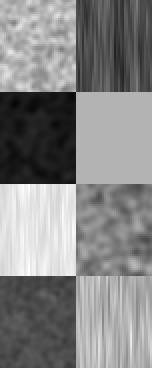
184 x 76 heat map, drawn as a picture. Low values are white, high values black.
It is made of 4 by 2 panels. Panel 1,1: low, blotchy. Panel 1,2: high, streaked downward. Panel 2,1: very high, blotchy, faint in contrast. Panel 2,2: low, flat. Panel 3,1: very low, streaked downward, faint in contrast. Panel 3,2: middling, blotchy. Panel 4,1: high, blotchy, faint in contrast. Panel 4,2: low, streaked downward.
